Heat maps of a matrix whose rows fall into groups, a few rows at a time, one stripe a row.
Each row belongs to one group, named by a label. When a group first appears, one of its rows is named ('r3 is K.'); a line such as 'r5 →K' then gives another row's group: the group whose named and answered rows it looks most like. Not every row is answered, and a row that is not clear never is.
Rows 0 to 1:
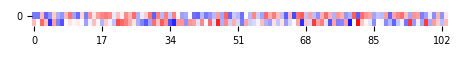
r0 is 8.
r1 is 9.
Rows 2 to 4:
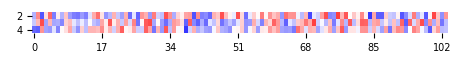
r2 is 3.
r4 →8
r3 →8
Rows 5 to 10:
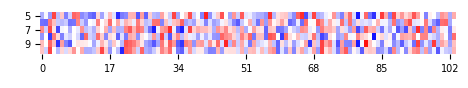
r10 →9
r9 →9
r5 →3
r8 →3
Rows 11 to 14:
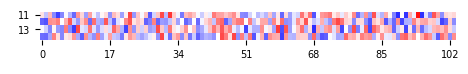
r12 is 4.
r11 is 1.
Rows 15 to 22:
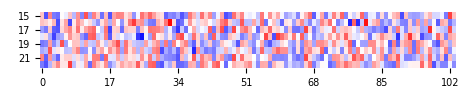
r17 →4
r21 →4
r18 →1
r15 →4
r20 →8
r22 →4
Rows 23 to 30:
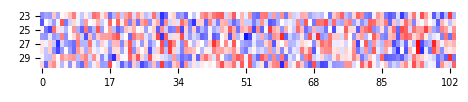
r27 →1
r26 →8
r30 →3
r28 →1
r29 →4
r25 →3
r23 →4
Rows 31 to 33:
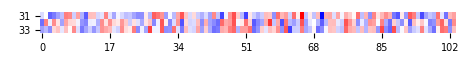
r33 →3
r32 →3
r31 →1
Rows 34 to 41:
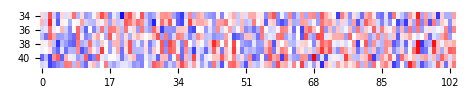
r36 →8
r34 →9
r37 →8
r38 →1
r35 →9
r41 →1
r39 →1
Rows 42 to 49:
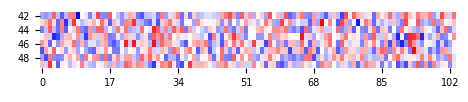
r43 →9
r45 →1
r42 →3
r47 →3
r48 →4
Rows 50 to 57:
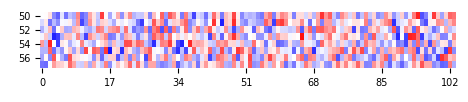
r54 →9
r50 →1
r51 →1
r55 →4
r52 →8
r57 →4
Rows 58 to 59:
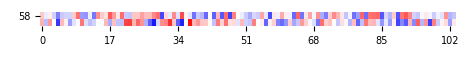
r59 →9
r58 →8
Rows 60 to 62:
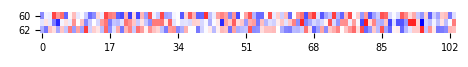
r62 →4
